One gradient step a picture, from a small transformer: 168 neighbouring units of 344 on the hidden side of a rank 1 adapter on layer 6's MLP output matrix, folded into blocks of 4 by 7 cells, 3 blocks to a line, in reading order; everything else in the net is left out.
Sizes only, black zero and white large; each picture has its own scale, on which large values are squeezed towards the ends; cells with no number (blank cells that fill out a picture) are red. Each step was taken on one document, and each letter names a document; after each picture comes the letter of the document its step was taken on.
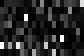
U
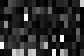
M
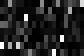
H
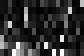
M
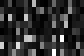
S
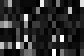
H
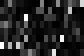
U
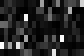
H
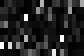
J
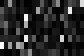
U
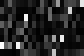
H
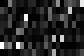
U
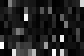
M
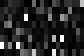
J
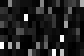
J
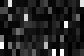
S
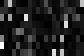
S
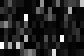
H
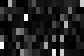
S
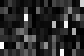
S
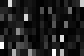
M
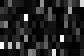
J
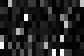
S
